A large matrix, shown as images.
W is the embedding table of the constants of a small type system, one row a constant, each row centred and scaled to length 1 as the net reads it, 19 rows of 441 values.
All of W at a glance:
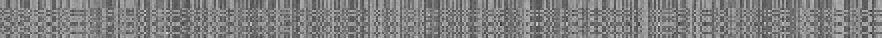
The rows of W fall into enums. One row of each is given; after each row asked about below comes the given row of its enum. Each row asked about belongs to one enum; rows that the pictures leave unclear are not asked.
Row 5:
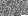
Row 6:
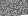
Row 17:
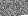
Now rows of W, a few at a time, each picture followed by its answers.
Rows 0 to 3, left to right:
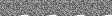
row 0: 17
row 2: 17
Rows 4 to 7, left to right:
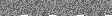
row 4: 6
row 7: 5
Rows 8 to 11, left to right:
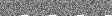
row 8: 17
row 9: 6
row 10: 17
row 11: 5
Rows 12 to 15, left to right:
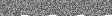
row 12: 5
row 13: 6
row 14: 17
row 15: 6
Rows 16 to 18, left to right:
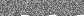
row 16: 5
